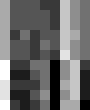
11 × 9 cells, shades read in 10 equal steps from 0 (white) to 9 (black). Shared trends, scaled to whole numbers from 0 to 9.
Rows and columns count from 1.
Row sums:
46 45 45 44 44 45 46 50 49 50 51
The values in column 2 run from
6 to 8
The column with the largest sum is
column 6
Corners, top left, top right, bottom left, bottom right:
3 5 0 9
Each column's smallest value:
0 6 5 5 4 6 1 2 5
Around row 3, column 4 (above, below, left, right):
6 7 6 6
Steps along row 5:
up same up down up down up up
